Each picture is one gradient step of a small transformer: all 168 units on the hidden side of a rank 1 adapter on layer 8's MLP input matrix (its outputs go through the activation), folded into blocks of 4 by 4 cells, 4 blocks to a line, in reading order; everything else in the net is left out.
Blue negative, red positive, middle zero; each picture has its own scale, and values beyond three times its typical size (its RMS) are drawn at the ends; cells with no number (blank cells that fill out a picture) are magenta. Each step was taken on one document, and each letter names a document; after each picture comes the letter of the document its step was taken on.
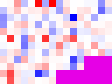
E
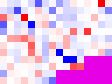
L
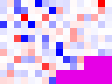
L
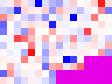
L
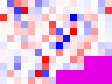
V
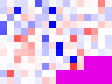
L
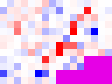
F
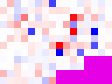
F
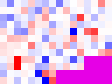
E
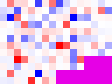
V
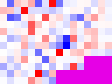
V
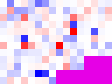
F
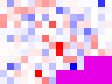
E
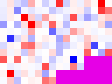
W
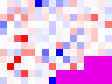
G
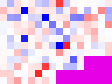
V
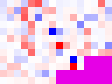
W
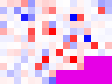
E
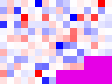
E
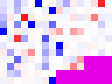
L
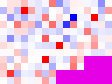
V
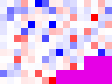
G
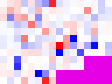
F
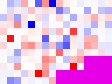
V
